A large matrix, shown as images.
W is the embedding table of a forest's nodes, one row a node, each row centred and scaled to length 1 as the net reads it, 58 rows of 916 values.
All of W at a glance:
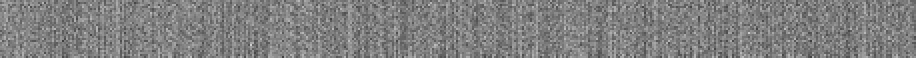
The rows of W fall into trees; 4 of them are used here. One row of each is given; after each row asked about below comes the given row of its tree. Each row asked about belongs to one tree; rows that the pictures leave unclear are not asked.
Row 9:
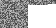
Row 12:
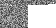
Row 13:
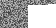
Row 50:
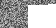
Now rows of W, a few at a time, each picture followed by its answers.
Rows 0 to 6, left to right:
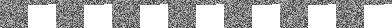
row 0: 13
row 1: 50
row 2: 50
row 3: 12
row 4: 13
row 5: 13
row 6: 9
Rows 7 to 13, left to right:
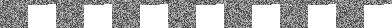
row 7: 9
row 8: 50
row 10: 50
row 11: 9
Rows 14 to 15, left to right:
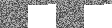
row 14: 12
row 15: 13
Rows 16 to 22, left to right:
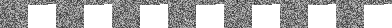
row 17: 13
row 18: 13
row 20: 13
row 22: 9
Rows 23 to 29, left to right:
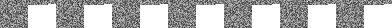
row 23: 50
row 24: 50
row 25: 13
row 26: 9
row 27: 12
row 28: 12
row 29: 12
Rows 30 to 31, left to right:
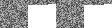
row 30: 9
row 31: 50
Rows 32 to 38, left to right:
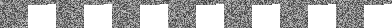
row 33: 9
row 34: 9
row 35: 50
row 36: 50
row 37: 13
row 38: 12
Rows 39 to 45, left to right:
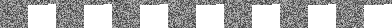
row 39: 50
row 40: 9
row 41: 9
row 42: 13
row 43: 50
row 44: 13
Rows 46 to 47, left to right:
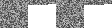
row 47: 13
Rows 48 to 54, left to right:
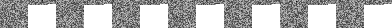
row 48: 9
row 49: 12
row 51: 9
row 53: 50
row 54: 9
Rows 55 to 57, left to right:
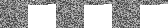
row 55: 9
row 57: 9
